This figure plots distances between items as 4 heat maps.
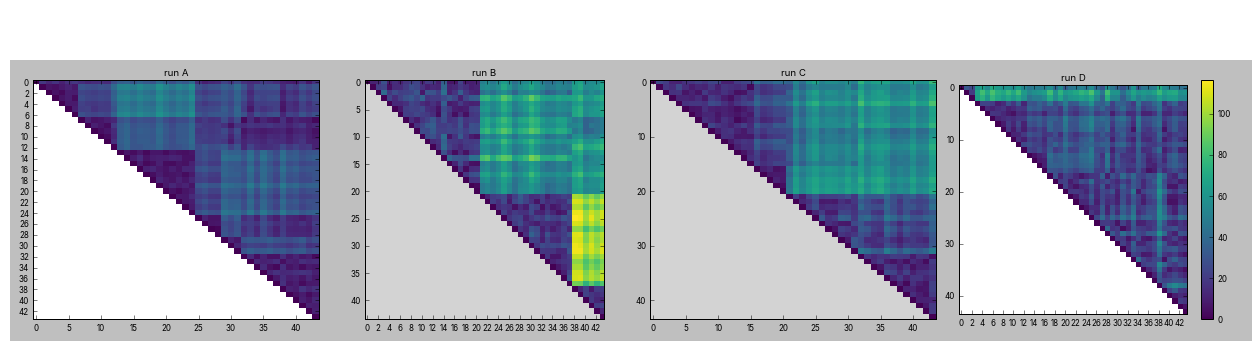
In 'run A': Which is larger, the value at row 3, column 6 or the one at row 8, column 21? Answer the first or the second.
the second
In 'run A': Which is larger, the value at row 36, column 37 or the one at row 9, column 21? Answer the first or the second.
the second
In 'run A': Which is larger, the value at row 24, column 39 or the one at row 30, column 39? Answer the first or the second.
the first
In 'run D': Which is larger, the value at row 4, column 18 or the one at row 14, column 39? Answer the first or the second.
the first
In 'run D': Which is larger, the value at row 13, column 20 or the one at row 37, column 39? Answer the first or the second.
the first
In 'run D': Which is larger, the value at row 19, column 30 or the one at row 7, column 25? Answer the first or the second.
the second
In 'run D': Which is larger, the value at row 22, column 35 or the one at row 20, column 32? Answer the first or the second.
the second
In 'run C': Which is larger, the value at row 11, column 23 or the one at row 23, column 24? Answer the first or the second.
the first
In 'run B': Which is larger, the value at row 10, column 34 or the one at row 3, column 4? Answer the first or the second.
the first
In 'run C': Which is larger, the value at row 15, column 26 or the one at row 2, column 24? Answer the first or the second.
the second
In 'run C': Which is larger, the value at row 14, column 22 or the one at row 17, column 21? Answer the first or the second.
the first
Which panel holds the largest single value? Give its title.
run B
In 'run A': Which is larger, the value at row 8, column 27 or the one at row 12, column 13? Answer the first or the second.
the second
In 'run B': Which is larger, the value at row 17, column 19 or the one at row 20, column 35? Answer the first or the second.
the second
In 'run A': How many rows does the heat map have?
44
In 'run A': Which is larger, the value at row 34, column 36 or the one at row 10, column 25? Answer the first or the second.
the second
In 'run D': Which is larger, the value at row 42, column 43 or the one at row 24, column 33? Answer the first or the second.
the second
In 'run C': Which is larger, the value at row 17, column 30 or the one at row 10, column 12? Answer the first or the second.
the first
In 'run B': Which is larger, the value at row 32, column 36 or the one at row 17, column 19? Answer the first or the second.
the second
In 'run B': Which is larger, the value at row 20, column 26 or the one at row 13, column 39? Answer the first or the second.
the second
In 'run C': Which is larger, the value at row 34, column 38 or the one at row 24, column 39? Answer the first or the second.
the second
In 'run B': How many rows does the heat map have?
44
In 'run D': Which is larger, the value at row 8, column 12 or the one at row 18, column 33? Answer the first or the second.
the second
